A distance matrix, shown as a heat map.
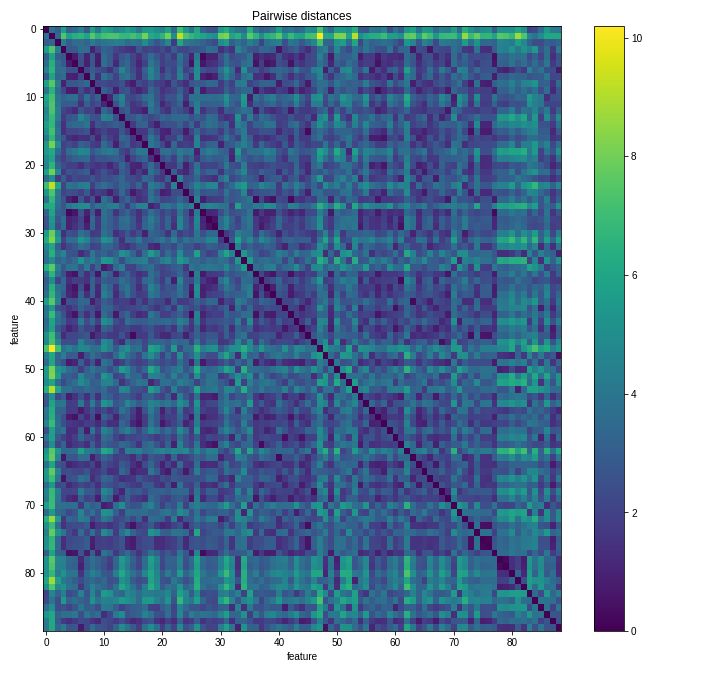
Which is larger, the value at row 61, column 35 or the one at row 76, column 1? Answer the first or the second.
the second
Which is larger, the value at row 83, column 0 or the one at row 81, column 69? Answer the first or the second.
the second
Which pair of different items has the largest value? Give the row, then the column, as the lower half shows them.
47, 1
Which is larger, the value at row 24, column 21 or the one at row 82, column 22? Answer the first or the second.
the second
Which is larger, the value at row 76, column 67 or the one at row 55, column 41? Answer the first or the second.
the second
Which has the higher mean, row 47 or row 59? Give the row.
47
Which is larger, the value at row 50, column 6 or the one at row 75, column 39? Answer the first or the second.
the second
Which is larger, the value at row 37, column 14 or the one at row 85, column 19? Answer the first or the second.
the first
